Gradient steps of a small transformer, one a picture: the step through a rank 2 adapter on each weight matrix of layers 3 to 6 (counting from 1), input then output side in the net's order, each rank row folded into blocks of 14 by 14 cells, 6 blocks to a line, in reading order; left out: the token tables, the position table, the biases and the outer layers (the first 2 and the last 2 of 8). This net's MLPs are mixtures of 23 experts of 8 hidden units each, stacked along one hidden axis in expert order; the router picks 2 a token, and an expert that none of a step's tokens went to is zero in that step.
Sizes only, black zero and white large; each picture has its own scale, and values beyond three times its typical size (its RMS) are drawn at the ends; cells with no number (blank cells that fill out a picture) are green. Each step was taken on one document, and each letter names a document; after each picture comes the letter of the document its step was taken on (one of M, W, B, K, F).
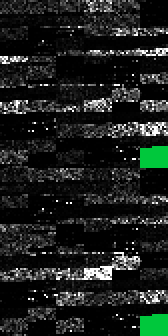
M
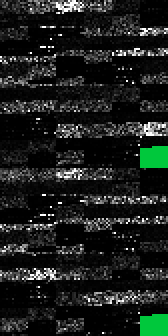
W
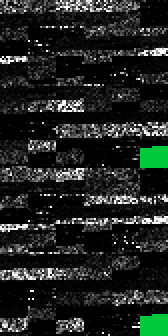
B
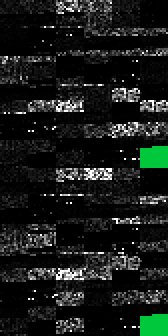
M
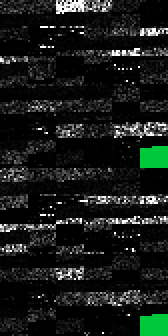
W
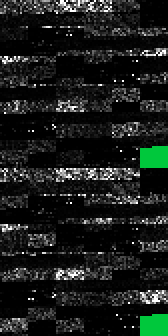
M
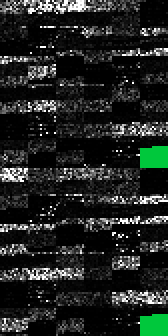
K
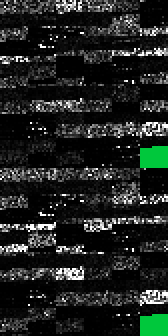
W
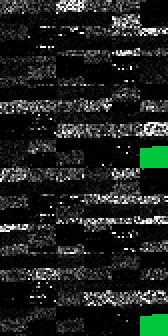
W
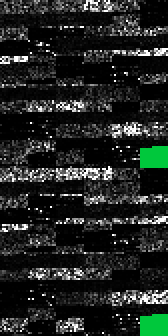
B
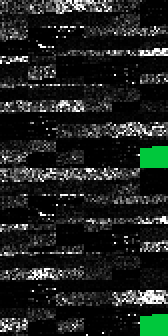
B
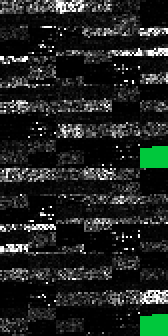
W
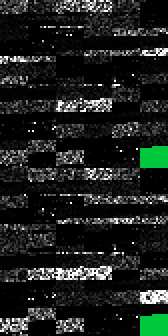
M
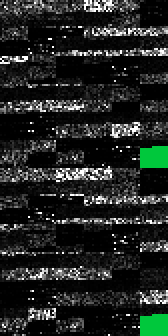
B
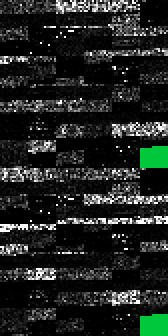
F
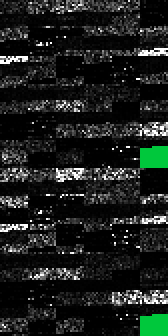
B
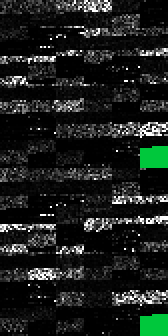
F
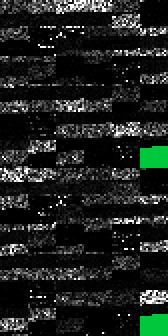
F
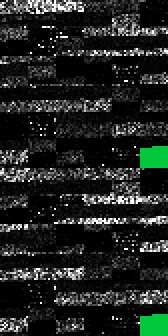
K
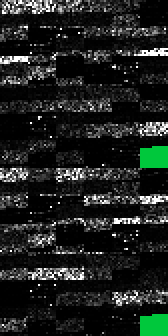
K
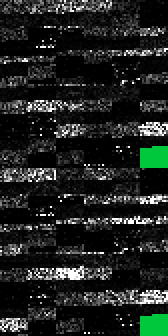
F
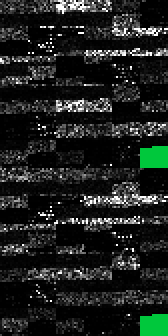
W
